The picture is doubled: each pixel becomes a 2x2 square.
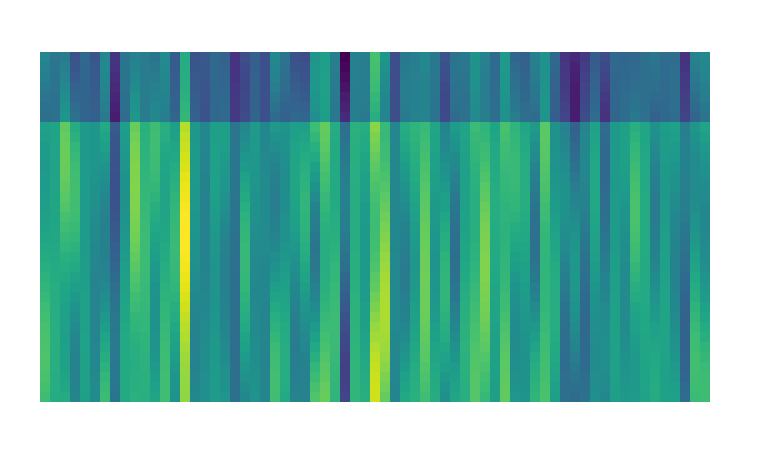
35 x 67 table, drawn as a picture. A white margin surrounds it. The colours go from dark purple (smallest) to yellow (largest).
Ninth with the lowest average: top right. Seam: horizontal, 20% of the way down, the bottom part higher. Grain: streaks running down.
